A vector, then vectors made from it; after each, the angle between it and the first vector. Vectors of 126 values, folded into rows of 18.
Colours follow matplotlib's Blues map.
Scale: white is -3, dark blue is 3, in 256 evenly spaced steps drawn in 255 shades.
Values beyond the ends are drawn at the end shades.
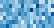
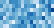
nearly opposite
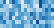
partly opposed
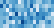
partly opposed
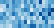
partly opposed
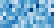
nearly parallel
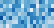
nearly opposite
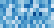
partly opposed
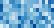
partly opposed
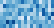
partly aligned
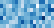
nearly opposite
